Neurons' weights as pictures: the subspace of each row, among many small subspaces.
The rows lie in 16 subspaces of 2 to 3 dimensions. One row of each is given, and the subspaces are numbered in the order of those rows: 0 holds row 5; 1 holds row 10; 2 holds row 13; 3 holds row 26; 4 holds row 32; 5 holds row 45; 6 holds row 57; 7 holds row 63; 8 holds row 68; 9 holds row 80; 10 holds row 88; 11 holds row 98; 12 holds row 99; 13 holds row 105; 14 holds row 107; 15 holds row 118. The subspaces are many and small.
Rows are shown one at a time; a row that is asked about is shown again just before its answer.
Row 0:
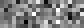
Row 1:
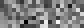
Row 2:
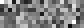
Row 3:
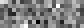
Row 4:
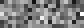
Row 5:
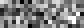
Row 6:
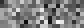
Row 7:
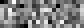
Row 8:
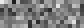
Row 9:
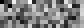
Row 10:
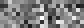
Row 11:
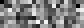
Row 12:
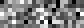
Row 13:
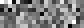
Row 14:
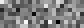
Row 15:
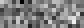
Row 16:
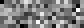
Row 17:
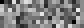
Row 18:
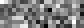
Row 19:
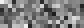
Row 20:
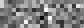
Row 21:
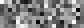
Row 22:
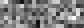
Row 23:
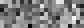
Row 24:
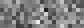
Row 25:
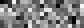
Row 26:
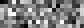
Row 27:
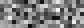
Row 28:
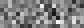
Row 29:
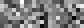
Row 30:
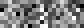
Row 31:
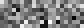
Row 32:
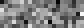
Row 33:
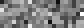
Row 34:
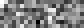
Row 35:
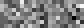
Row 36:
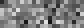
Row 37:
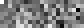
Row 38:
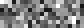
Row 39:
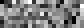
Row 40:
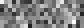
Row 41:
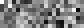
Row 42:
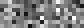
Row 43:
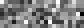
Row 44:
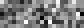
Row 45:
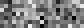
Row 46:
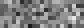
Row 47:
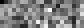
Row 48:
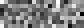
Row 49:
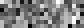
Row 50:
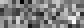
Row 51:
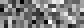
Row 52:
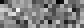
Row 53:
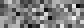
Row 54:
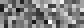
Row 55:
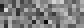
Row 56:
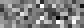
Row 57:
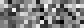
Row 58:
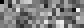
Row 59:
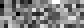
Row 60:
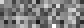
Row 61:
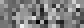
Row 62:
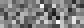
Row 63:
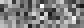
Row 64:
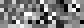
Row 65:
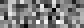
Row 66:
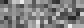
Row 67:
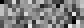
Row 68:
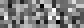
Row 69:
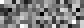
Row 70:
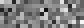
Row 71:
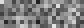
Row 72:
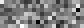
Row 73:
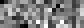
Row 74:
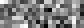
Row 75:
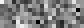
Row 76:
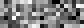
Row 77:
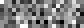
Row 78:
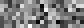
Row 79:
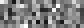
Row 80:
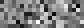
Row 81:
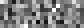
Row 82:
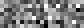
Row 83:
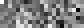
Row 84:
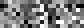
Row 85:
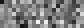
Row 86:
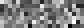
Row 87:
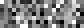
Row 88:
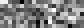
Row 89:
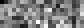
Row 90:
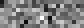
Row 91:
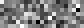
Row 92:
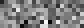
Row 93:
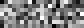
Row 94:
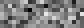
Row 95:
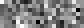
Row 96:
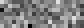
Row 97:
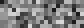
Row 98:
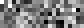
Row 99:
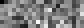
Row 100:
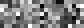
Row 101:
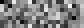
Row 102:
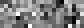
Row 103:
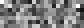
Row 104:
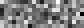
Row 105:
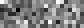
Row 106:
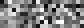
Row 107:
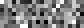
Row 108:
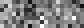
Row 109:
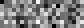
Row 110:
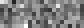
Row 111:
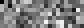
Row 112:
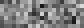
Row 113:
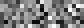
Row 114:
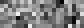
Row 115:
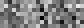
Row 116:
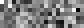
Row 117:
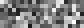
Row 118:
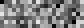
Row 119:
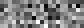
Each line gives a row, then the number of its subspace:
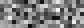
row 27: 5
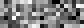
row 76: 10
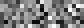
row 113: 15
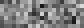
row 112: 7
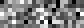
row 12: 4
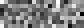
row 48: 5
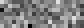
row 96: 4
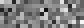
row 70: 9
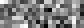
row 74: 12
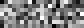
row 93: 5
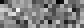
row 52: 13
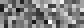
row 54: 10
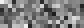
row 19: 8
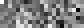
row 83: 11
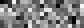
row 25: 3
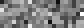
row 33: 4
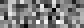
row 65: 8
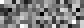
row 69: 9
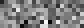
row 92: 13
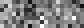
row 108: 5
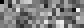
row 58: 11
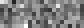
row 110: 8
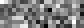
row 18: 12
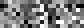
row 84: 1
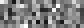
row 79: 8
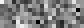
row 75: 2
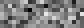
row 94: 5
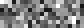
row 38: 3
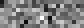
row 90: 0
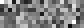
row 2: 2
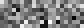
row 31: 13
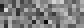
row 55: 10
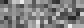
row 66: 10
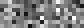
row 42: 5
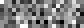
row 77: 14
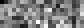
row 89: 12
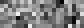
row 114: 6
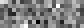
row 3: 3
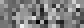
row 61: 14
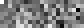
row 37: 11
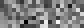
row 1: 13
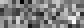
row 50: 0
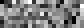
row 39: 7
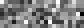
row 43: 4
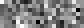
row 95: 2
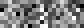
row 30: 4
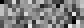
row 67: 15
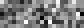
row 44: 4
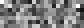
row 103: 7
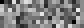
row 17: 2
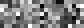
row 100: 1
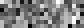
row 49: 1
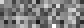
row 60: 15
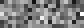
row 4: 5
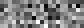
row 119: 7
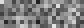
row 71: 15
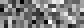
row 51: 10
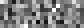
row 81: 8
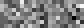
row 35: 13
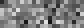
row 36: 1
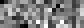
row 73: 12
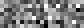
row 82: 7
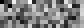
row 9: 7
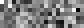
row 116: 11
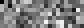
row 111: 11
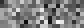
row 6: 1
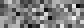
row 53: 0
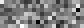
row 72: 9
